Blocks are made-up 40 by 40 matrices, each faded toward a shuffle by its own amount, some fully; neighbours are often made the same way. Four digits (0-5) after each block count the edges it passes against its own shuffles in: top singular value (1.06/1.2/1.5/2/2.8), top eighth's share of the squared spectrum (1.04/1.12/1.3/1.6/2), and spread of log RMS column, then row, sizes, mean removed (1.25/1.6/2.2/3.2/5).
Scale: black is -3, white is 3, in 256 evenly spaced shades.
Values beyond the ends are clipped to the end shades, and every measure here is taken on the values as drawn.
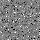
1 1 0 0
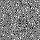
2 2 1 0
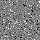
1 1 1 0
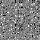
3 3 1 1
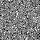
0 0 0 0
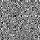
3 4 2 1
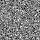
0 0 0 0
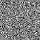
3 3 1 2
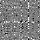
3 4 2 1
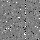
3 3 1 0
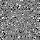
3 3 1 1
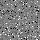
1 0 0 0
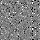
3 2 1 0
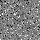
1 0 0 0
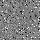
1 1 0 0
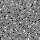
0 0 0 0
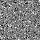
1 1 0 0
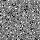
0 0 0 0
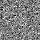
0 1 0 0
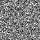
1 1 1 0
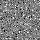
1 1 0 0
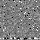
3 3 0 1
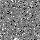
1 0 0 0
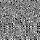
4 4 1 2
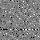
3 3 0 1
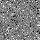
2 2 1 0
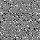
3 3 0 1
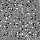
1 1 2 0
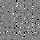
2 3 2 1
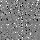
1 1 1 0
